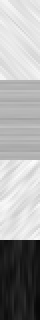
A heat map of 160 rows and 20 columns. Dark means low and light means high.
The table splits into 4 rows of 1 panel. Panel 1,1: very high, slanting down to the right, faint in contrast. Panel 2,1: high, streaked across, faint in contrast. Panel 3,1: very high, slanting up to the right, faint in contrast. Panel 4,1: very low, streaked downward, faint in contrast.
